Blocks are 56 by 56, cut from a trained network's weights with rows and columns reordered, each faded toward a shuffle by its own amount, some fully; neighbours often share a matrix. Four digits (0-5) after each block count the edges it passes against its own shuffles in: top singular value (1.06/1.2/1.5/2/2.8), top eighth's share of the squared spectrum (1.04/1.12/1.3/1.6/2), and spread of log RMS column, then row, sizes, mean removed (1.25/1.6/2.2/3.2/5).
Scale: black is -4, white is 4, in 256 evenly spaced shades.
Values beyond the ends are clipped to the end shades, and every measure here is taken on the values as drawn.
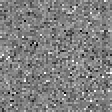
0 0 0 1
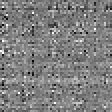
3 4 3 2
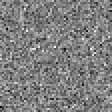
0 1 0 0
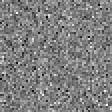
0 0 0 0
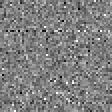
2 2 0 1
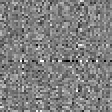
3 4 2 2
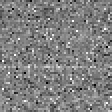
1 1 1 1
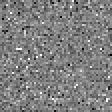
1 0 0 0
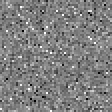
0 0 0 0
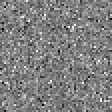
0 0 0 0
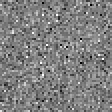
1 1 0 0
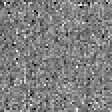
2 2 0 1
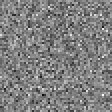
3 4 1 2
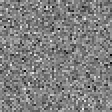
0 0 0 0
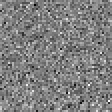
1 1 0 0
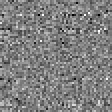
3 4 1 2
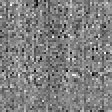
2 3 0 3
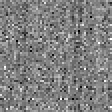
2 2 0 2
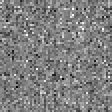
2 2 0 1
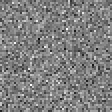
1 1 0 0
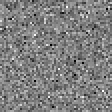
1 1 0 0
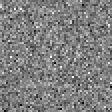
0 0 0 0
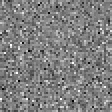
1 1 0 0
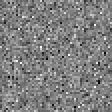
0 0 0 0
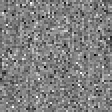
1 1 0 0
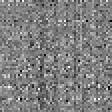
2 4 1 3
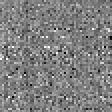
2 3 0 3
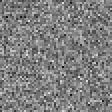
2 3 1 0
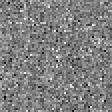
0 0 0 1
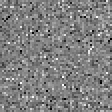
1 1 0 1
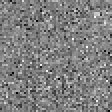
1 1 0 1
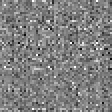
2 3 0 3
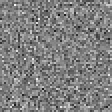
2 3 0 1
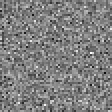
1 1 0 0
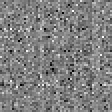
2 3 0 2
